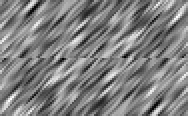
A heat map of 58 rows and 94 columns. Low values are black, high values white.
No seam splits the table. The grain runs diagonally up to the right. A half turn leaves it unchanged. The histogram is bell-shaped. No overall slope runs across the table.
